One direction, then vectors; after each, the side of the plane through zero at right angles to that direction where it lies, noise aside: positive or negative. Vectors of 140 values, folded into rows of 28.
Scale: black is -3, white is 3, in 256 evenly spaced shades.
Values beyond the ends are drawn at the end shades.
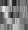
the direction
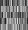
positive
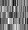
positive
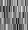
negative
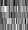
positive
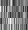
positive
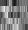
positive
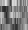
negative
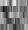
negative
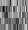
negative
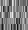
negative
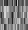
positive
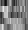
positive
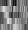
positive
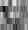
negative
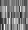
positive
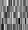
negative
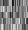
positive
